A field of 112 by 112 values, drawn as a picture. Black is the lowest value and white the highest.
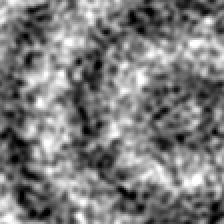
Concentric rings centre on the middle right. No lone cell stands out from its neighbours. There is no seam. There is no overall slope.
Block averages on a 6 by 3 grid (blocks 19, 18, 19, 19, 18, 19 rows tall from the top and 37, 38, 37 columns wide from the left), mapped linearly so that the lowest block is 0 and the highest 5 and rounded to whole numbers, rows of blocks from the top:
2 2 0
3 2 5
3 3 0
3 2 0
2 2 5
1 2 0
